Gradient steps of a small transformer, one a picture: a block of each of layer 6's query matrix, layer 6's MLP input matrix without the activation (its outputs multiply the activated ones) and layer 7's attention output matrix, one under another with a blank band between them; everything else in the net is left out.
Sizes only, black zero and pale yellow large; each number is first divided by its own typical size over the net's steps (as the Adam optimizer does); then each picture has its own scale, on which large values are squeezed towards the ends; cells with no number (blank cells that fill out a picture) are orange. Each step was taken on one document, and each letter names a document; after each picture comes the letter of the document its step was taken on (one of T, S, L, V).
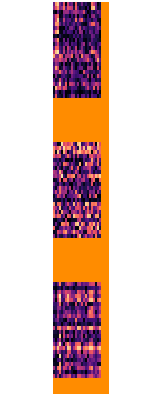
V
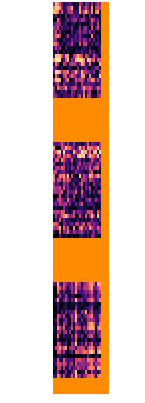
V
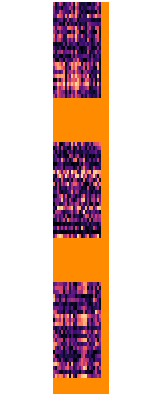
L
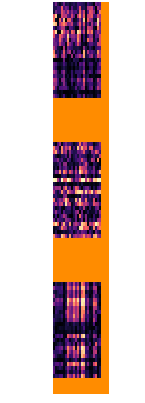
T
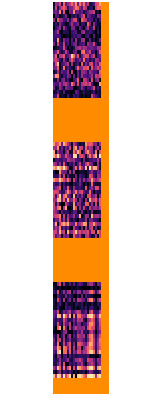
V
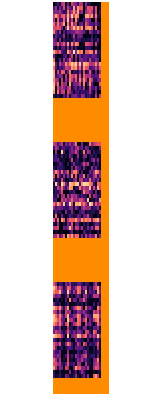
L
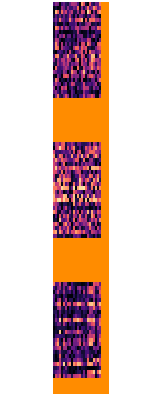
V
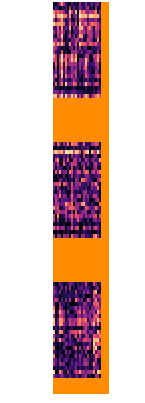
L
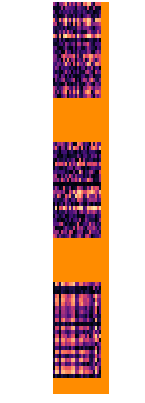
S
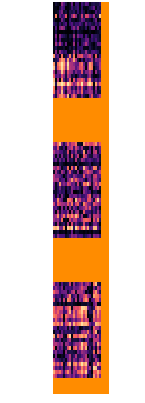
L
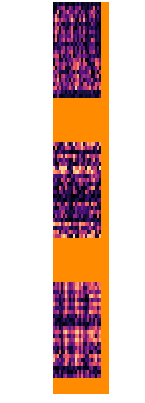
V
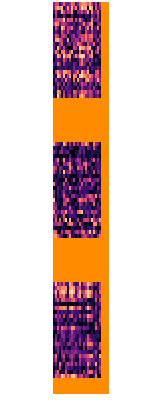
S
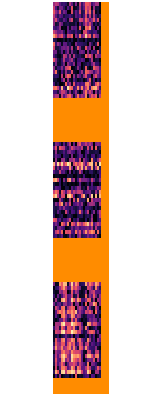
S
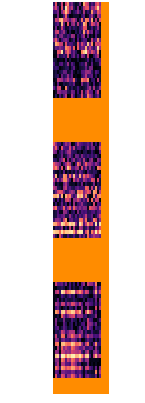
S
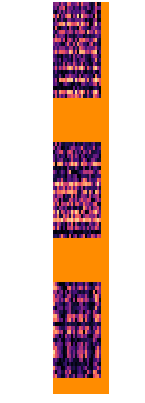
L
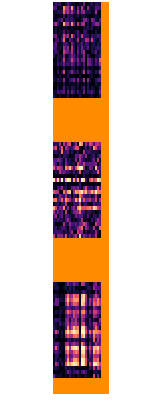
T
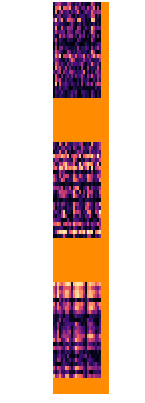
V
